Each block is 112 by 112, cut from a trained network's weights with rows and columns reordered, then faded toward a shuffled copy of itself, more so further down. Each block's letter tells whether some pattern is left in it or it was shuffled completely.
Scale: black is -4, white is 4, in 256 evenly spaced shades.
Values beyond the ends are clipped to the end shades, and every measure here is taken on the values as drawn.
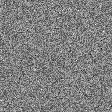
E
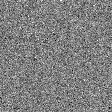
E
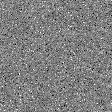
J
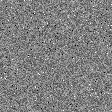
E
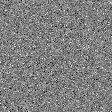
E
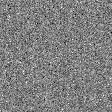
J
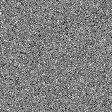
E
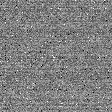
J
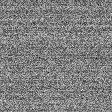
J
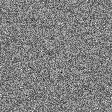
E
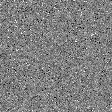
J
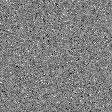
E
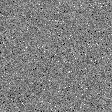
E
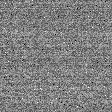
J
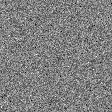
E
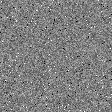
E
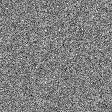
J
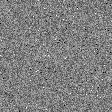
E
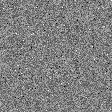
E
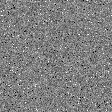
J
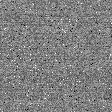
J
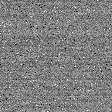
J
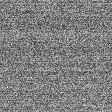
J
